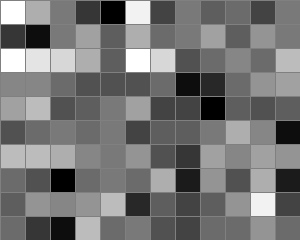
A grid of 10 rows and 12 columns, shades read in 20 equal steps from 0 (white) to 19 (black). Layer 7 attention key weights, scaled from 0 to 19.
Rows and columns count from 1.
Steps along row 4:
same up up same same down up down down down down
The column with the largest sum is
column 8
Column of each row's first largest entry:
5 2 8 8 9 12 8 3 6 3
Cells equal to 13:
11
